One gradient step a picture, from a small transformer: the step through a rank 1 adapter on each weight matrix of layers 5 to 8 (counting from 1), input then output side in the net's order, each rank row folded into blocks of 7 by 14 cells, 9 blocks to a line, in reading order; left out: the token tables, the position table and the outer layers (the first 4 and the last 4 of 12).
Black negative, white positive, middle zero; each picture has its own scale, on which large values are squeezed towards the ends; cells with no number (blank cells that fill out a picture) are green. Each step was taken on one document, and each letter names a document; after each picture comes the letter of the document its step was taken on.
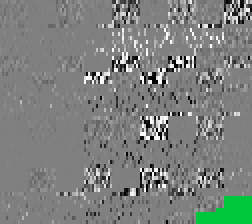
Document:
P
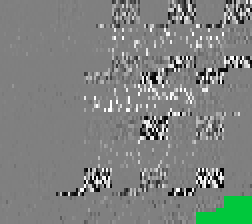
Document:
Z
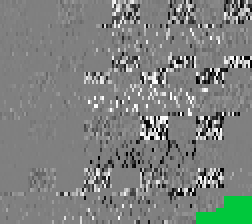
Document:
P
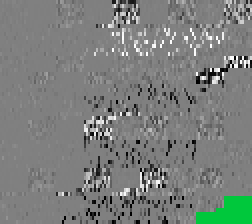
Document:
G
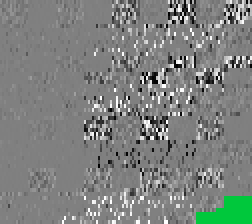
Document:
G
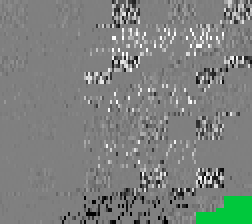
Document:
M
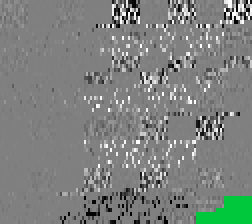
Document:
M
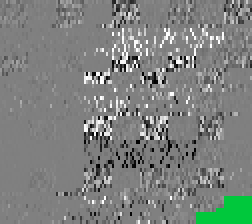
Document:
P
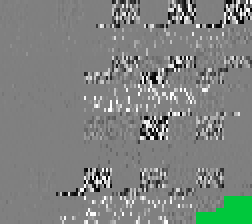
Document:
Z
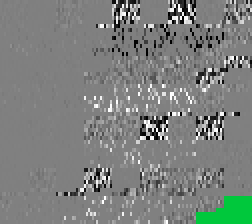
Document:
Z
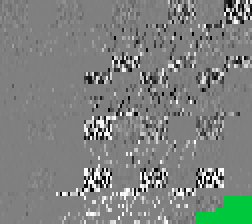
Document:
M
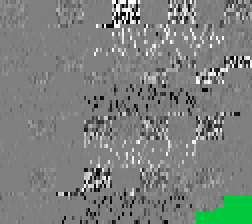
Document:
G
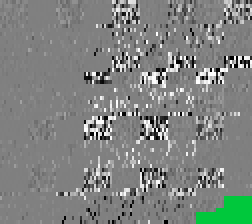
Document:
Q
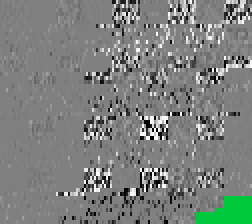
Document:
G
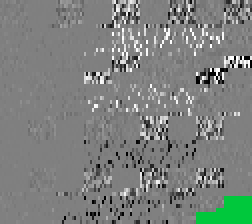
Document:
P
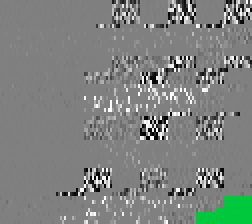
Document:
Z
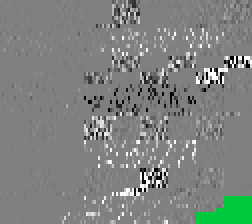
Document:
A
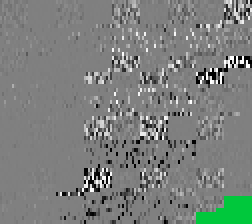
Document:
M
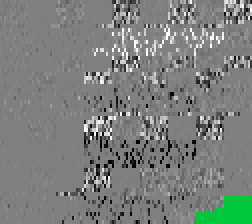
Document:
P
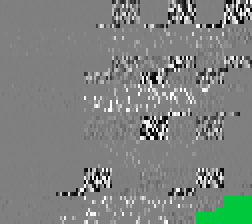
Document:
Z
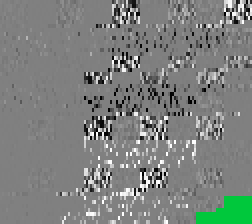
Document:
A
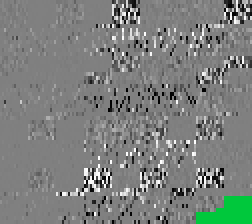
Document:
M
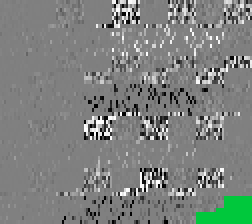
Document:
Q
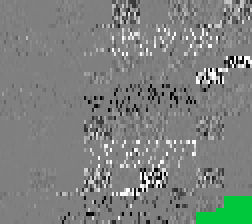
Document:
A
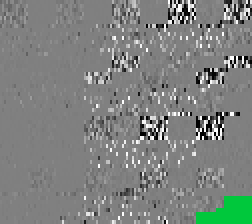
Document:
M
